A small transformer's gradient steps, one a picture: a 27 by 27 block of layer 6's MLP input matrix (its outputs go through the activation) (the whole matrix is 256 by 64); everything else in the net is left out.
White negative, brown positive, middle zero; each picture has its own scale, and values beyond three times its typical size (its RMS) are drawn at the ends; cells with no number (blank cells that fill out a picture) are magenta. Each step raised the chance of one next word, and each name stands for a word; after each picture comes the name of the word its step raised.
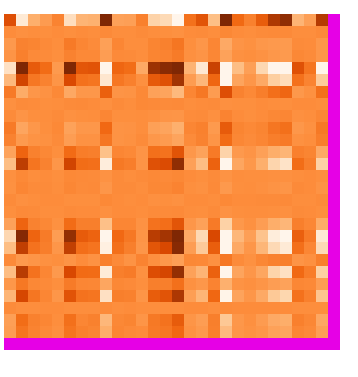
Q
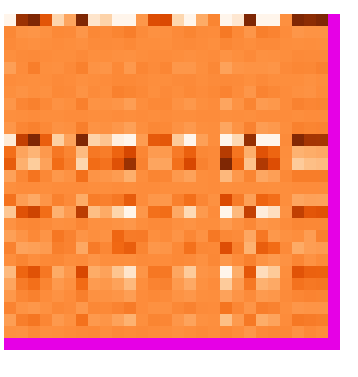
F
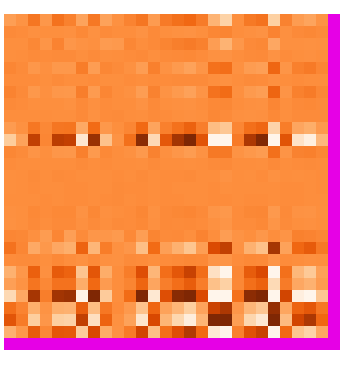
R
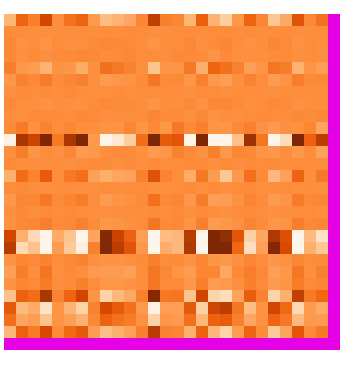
R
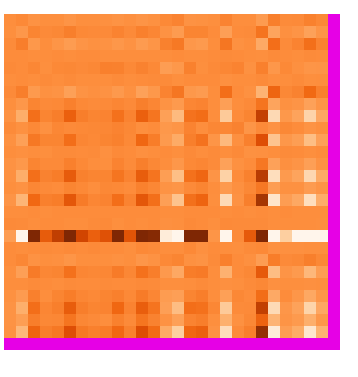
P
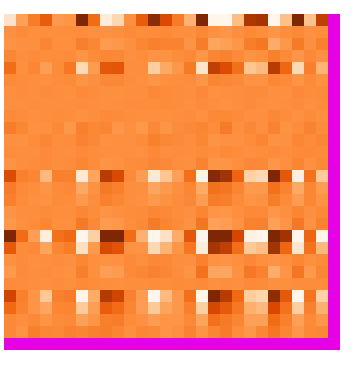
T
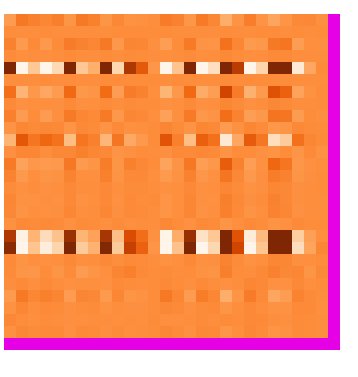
R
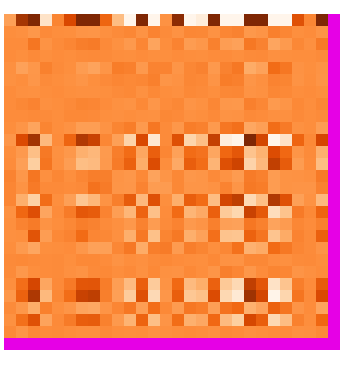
F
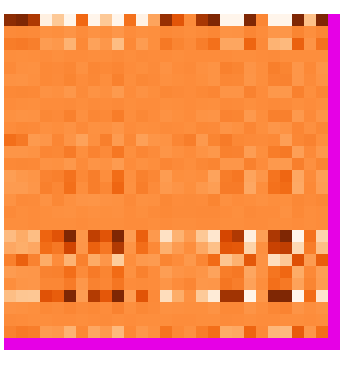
T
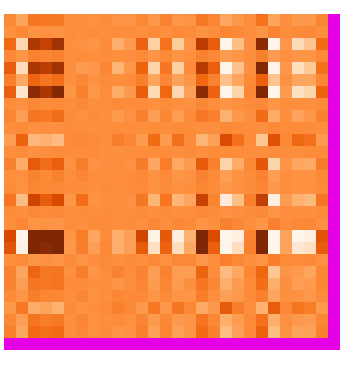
Q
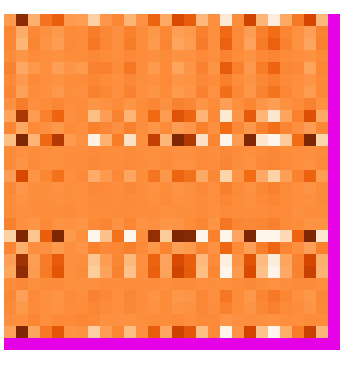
P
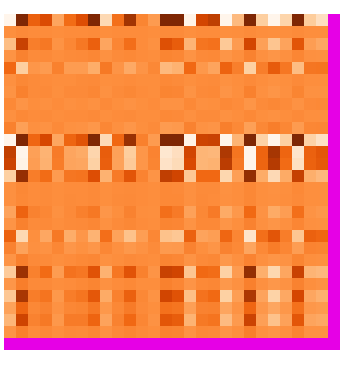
F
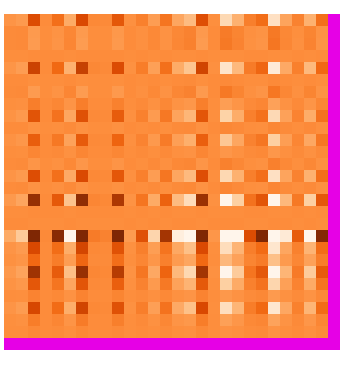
P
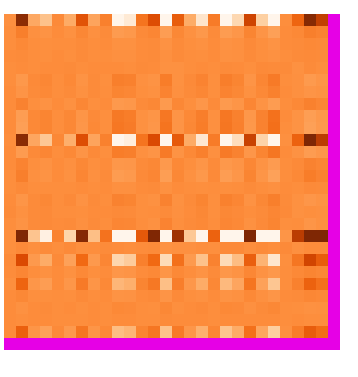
P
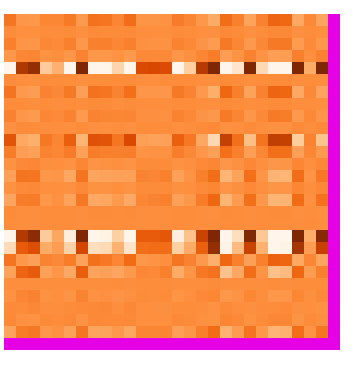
Q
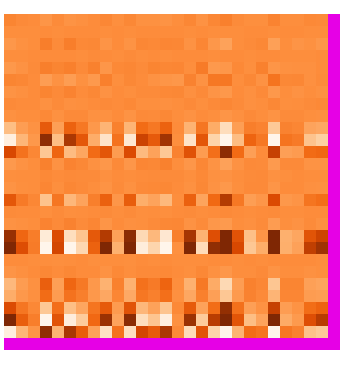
R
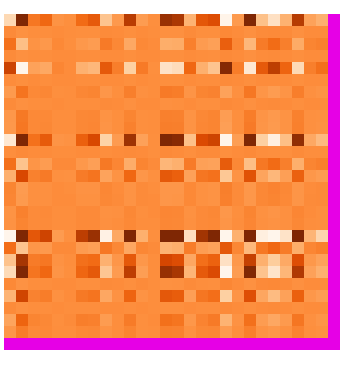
P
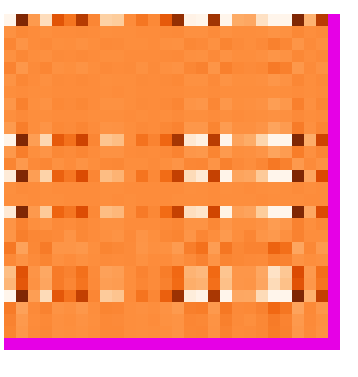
F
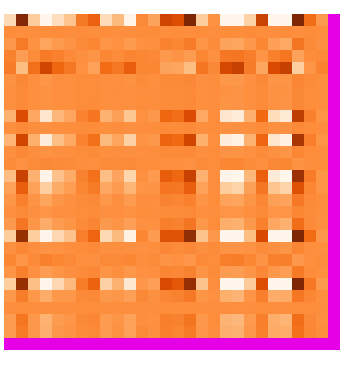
T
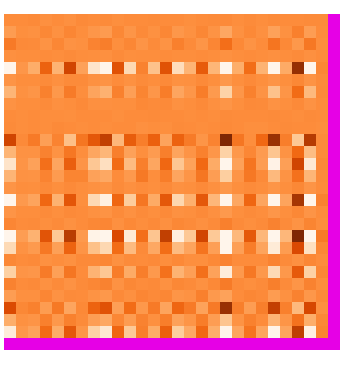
Q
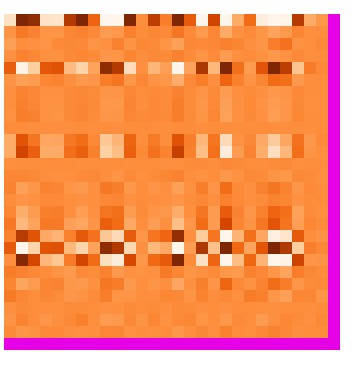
T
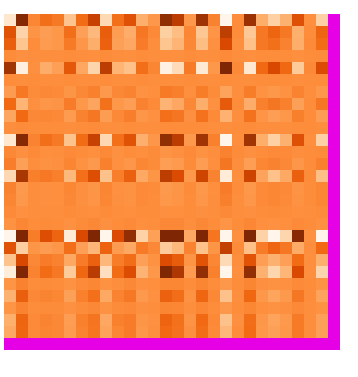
P
